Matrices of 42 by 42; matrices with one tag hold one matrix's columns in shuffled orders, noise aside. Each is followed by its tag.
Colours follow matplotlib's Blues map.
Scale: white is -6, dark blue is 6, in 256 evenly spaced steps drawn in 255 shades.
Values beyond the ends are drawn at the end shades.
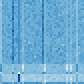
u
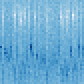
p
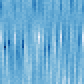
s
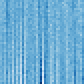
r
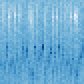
p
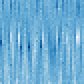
s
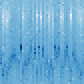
p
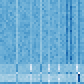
u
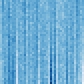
r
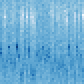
p
